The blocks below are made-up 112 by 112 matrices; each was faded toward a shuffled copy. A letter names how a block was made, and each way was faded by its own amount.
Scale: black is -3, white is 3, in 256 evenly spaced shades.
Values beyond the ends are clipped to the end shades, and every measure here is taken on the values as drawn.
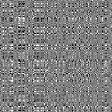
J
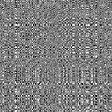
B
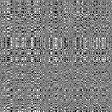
J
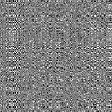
B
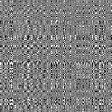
J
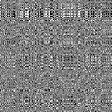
B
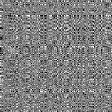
B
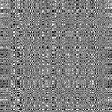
J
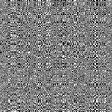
B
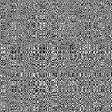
B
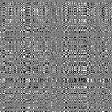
J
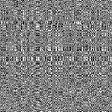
B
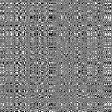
J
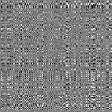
J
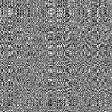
B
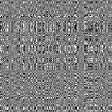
J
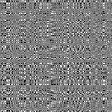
J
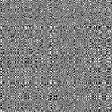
B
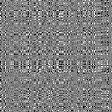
J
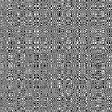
J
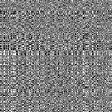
B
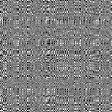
J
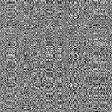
B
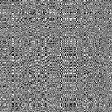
B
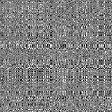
B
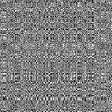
B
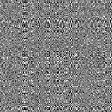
B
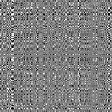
J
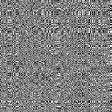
B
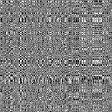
B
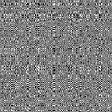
B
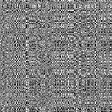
B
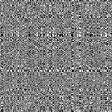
B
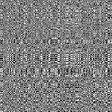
B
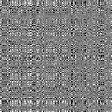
J
